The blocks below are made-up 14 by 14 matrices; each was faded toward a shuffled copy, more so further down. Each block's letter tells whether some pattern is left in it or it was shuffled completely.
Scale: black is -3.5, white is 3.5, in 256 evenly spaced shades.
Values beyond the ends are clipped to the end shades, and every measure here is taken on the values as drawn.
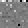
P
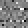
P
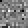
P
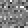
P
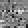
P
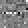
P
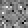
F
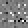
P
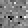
P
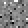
F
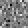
F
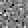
F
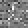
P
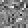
P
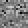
P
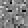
F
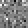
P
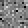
F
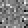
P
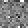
P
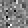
F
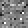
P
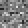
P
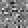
F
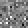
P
